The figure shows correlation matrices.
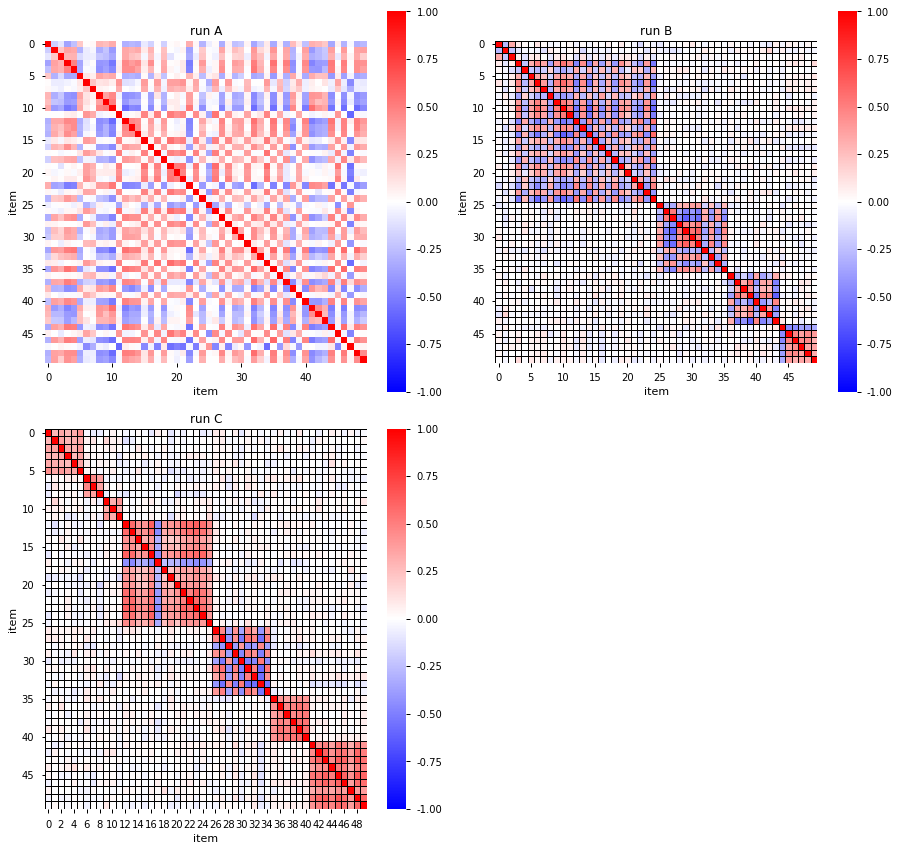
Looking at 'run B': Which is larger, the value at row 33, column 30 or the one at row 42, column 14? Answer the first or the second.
the first
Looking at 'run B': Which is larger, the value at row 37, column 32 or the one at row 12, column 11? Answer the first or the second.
the first
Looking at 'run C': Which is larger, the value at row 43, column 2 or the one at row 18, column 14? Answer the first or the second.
the second
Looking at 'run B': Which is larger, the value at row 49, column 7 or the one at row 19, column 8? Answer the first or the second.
the first
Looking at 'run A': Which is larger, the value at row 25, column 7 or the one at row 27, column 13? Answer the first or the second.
the second
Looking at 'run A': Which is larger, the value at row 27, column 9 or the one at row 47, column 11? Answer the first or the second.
the first
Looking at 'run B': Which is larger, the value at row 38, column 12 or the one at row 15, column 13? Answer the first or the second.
the second
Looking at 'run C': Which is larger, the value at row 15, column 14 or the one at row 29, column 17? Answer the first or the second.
the first
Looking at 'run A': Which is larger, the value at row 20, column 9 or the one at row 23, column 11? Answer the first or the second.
the second
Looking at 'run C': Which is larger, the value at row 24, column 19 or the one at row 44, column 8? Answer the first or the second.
the first
